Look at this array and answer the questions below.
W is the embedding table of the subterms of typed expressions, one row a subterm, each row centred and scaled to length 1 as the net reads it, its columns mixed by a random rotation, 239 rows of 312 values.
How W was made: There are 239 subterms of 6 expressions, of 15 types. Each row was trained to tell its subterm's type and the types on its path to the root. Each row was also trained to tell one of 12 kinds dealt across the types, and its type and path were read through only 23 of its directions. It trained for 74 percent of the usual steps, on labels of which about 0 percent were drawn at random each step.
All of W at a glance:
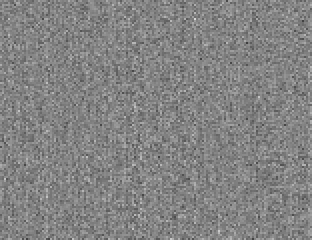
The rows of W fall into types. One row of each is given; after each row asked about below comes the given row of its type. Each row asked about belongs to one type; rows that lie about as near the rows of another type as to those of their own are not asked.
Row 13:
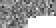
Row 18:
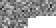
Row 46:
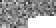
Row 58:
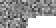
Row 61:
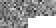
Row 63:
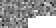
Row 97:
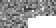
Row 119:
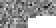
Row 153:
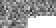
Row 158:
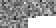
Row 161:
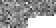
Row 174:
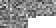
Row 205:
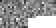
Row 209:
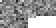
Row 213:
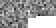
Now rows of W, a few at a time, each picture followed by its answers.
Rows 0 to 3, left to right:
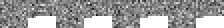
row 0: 174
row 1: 119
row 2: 97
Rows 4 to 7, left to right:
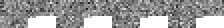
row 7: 205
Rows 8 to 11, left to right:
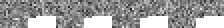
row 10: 119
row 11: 174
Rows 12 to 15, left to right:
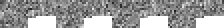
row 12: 119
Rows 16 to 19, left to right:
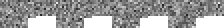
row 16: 119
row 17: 46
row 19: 18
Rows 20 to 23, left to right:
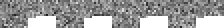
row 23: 158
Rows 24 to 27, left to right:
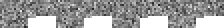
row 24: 205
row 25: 161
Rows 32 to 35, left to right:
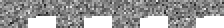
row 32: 213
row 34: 97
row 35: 13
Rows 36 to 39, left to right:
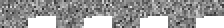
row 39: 213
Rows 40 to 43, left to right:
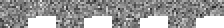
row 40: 213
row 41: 58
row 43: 158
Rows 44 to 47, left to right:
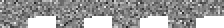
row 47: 58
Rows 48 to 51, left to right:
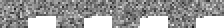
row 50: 209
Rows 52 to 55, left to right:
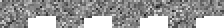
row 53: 46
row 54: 158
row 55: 97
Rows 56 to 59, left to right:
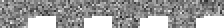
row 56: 153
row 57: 153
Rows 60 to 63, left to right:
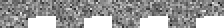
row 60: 205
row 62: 161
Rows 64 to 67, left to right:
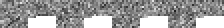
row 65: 13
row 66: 161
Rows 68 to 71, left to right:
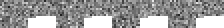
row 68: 213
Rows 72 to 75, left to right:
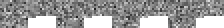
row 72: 46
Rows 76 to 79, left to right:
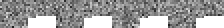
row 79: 63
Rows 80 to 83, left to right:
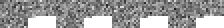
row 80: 158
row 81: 18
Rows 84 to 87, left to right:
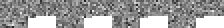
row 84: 18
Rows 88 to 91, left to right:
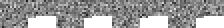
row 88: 61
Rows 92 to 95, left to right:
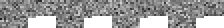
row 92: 209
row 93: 174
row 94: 153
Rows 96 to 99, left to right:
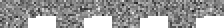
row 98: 46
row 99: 18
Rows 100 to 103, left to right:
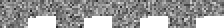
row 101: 174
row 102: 61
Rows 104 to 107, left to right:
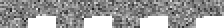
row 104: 58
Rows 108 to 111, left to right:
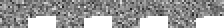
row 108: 153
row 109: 153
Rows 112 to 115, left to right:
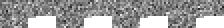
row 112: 97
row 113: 158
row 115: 161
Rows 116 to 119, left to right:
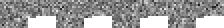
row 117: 63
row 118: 119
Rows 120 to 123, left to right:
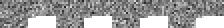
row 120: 161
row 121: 61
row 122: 58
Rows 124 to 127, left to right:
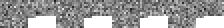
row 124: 205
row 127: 119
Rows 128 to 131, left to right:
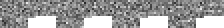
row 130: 153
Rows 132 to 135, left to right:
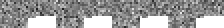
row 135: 97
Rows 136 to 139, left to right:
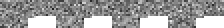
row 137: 205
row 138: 205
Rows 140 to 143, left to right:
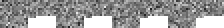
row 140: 158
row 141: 18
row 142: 158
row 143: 161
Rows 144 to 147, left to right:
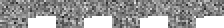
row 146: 205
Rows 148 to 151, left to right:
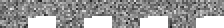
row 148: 209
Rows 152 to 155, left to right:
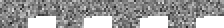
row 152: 213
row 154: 18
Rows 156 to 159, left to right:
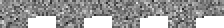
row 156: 13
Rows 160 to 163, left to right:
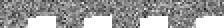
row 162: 174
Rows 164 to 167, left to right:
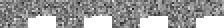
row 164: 13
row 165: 13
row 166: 213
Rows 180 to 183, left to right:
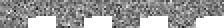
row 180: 119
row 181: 18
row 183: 46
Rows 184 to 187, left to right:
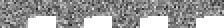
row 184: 205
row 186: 158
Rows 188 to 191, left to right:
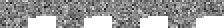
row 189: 18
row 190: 13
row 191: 161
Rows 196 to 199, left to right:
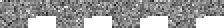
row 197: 153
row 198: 205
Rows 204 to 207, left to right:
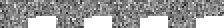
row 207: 63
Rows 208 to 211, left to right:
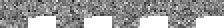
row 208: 209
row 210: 209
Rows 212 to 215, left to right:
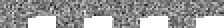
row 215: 213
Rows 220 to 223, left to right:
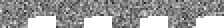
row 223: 18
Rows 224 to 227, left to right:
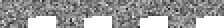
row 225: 153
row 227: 158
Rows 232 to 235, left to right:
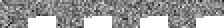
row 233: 209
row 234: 153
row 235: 97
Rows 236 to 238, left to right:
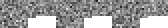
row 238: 161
